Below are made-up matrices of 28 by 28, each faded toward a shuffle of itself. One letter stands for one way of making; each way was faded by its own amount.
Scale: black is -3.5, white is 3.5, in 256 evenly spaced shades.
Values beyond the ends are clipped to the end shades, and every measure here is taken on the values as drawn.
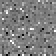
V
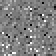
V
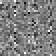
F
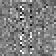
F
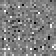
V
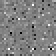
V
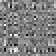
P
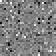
V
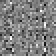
F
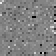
V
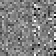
F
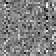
F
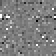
V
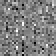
F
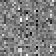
F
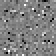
V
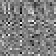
P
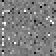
V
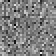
F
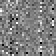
F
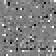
V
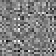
P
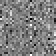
F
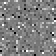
V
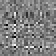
P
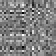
P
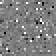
V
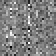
F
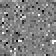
V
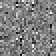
F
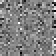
F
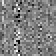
F
